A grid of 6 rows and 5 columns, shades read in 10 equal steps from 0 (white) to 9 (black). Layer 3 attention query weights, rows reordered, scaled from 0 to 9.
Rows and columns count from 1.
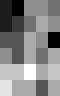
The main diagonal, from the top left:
8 7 3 5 2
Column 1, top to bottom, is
8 8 6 4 2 1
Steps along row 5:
same down up down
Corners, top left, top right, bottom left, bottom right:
8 5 1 3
